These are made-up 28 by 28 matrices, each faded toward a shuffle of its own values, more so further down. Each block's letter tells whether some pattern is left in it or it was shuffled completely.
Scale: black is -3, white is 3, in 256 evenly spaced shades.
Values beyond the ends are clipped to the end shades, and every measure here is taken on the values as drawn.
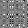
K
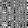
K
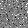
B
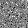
B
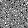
B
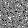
B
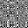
K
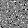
B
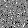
B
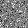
B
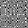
K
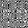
K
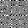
K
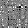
K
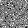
B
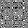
K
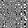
K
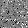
B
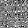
K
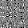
K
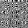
K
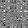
K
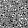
B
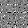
K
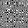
K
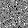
B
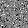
B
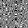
K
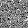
B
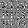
K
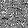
B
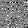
K
